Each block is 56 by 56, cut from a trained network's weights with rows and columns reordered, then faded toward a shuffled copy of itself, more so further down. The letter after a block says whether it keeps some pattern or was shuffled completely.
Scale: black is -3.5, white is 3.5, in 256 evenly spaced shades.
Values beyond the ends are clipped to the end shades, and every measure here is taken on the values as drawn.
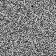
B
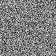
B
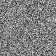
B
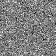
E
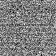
E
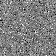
B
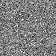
B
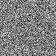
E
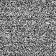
E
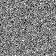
B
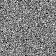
B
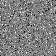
B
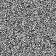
B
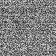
E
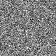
B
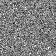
B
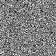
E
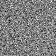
B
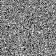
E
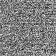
E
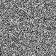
B
